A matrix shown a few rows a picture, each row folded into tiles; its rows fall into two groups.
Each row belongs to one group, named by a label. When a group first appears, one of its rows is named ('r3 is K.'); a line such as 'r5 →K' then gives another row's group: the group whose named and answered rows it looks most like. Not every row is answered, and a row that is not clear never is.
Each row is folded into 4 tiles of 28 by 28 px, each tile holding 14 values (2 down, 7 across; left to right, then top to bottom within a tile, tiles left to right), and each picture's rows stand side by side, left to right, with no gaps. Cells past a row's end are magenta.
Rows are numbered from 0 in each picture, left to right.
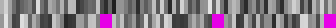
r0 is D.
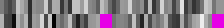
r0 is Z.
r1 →D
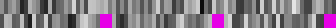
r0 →D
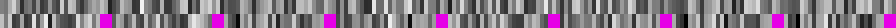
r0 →D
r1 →D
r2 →Z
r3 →D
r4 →D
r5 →D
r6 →Z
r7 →Z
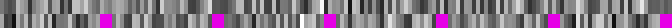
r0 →Z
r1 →D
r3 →D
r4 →D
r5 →Z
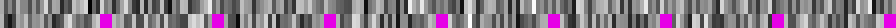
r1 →D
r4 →Z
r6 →D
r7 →Z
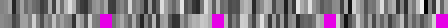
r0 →D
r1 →D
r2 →Z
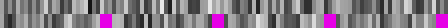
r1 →D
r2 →D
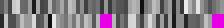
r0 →D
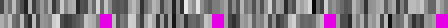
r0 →D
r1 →Z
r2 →Z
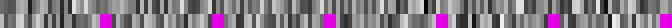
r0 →Z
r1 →D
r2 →D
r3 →Z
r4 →D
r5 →D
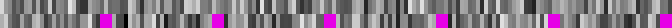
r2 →D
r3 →Z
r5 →D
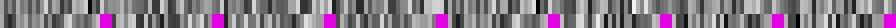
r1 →D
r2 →D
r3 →D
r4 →Z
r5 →Z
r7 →Z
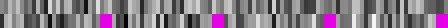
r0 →D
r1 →Z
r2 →D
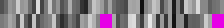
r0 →D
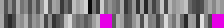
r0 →Z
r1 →D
